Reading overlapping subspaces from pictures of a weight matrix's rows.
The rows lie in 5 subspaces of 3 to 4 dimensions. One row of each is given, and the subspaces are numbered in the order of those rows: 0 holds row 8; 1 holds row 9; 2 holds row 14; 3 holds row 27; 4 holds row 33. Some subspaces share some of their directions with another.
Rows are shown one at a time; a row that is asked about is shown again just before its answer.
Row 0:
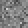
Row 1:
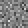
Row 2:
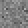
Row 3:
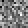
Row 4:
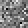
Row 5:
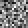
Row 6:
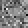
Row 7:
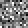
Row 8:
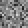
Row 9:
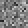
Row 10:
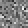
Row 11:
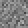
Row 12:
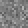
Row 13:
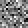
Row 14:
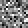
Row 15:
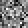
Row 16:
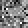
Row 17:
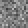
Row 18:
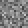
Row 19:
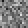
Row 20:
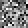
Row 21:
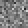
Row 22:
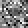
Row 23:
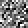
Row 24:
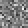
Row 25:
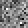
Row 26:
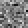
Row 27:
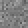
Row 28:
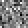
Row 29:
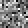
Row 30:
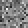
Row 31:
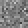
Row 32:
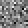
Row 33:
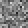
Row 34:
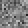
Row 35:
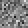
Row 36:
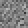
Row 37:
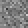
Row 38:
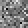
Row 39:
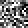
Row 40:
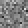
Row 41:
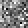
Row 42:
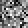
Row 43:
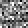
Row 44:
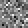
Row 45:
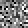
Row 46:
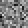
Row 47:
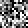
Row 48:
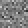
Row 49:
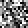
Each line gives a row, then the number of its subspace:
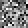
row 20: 1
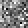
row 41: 2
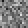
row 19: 4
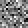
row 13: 2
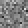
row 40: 1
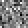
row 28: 4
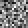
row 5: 1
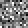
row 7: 4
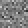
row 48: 4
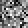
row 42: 0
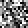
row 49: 4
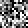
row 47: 4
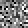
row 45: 0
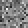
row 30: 0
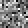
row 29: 2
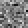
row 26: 1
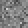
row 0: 0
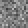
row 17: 1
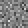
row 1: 0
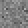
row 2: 4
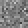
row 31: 1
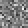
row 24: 0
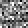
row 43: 4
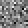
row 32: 4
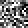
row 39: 1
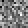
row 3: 4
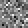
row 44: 2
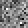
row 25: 2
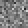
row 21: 1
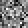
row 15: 0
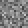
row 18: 1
